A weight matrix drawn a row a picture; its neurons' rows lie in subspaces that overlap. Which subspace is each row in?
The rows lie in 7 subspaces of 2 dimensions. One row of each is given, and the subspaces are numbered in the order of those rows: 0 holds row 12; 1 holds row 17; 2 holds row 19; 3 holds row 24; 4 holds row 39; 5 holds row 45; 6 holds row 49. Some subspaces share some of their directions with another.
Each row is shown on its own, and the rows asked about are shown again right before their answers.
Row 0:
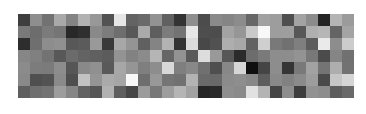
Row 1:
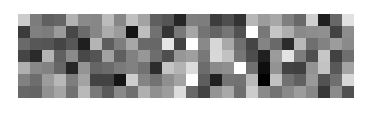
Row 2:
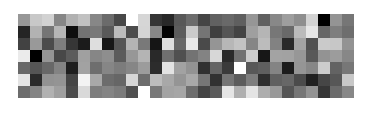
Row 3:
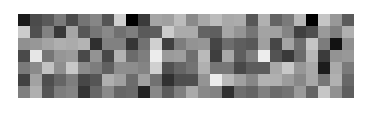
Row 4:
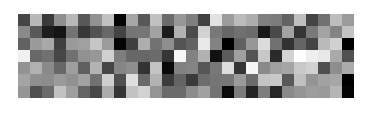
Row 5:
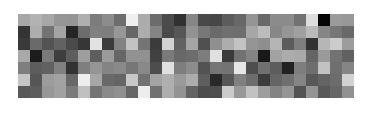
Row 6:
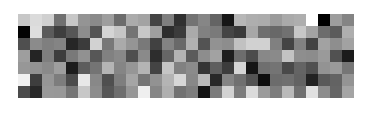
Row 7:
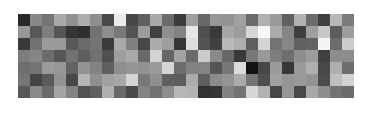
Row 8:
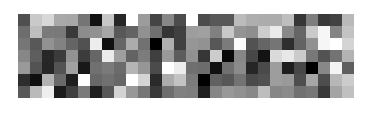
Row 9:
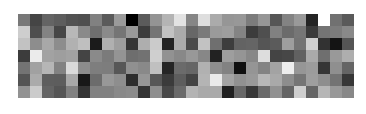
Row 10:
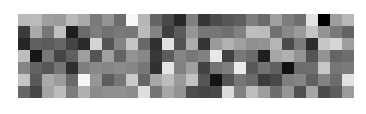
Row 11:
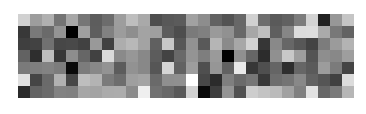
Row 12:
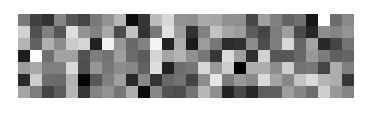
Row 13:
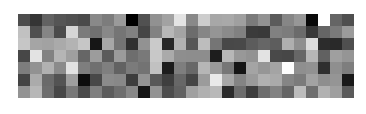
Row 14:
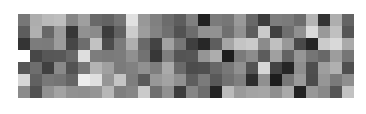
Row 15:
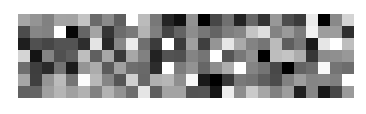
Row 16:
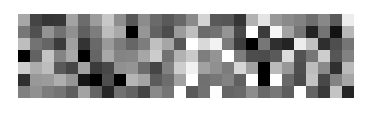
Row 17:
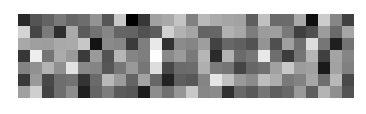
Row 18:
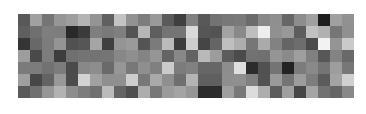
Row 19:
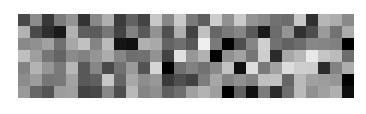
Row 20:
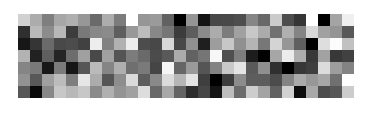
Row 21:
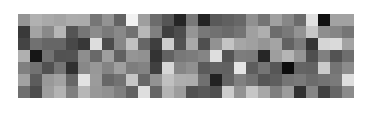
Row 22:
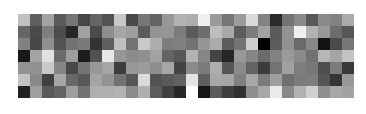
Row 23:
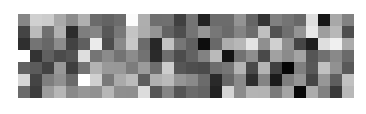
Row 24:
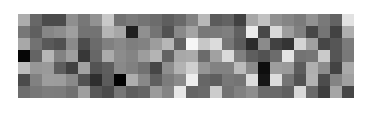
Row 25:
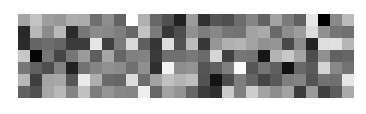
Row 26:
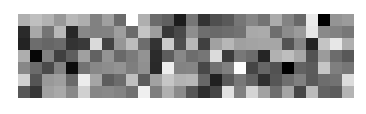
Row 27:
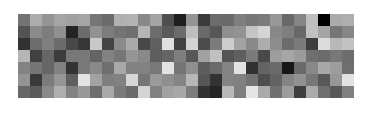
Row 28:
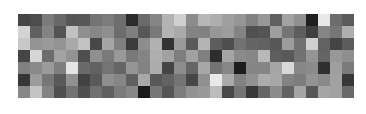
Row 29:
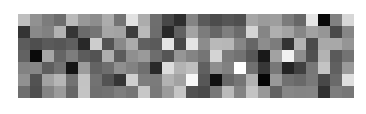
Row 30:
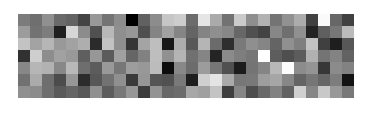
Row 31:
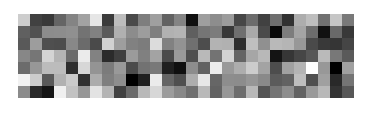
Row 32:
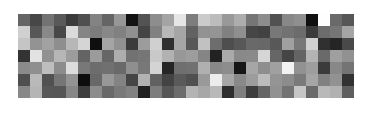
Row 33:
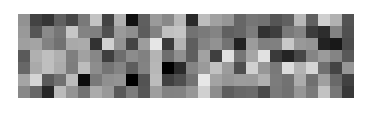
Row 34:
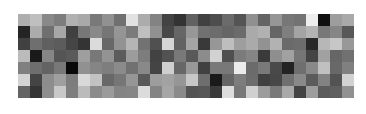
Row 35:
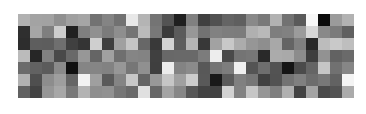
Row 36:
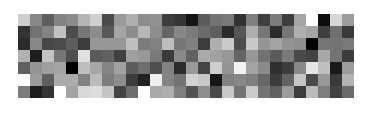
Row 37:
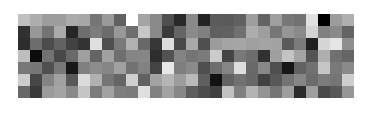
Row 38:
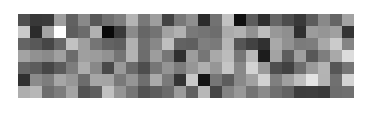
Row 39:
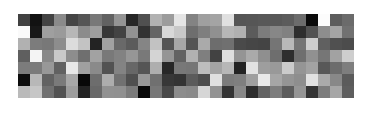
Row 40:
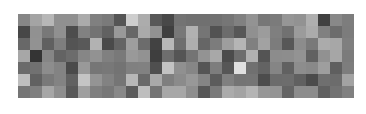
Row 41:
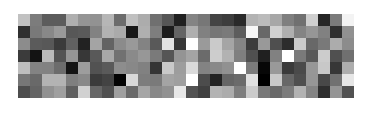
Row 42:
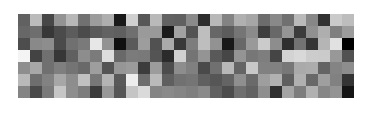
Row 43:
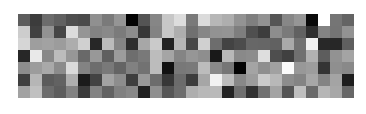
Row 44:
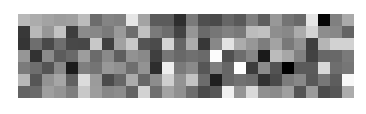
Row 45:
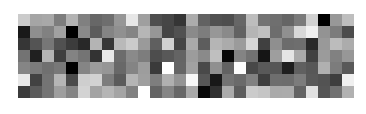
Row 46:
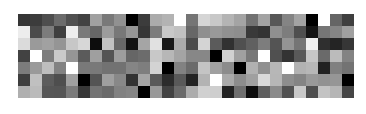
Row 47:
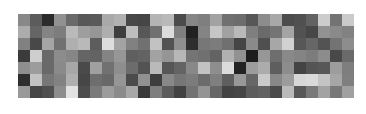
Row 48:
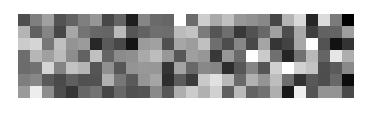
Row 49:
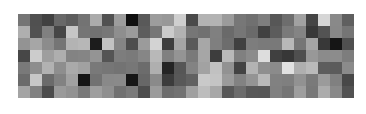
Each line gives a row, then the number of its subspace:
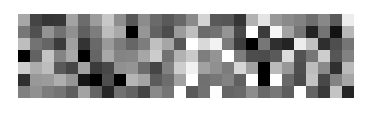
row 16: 3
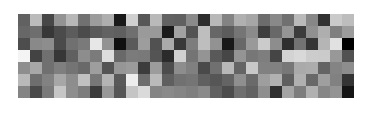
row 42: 2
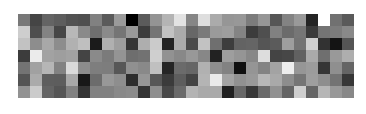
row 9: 5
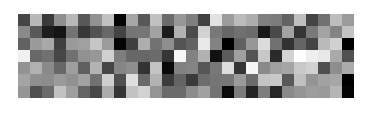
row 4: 2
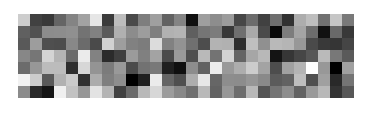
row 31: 6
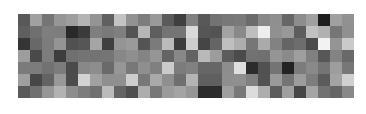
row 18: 1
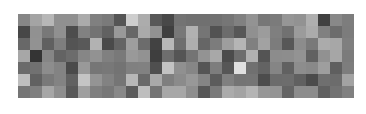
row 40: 0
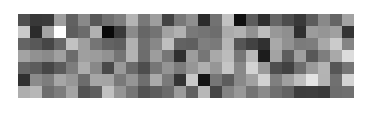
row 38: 4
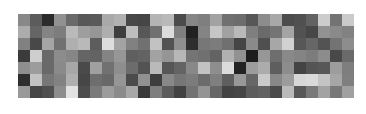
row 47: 0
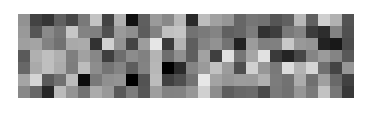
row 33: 6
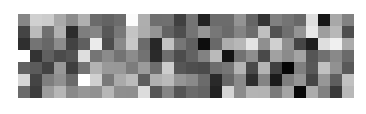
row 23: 3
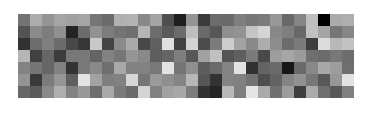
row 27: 1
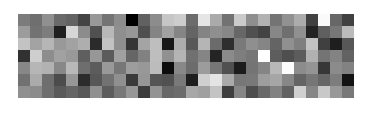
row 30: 4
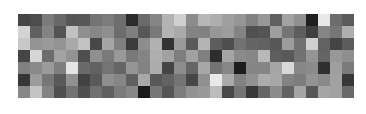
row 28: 6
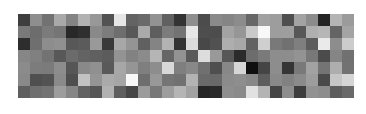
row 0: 1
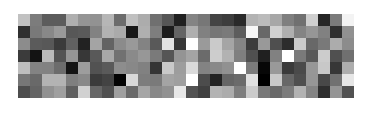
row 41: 3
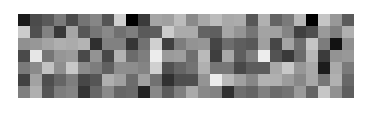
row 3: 1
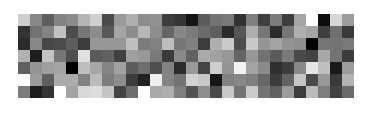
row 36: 6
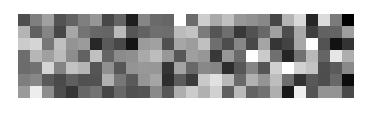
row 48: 0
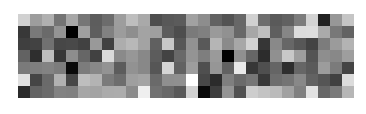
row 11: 5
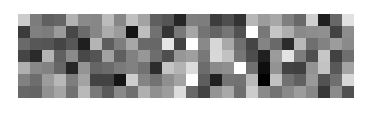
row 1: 3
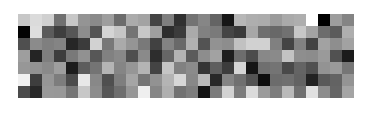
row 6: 4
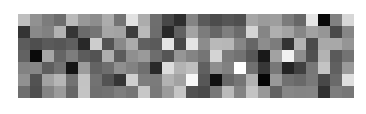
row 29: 3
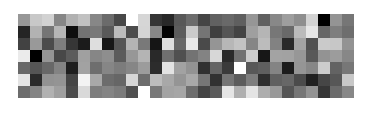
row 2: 0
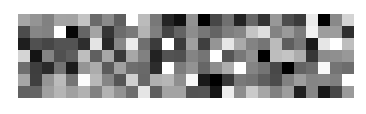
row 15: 4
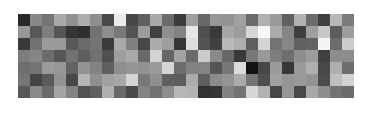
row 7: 1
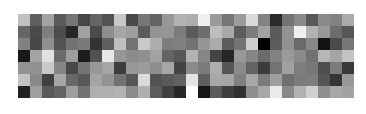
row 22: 5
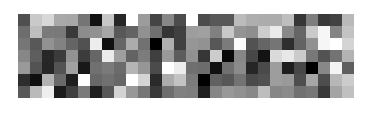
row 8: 6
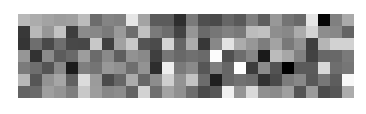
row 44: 2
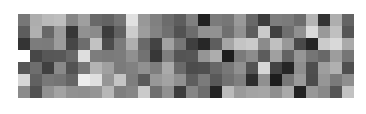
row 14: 3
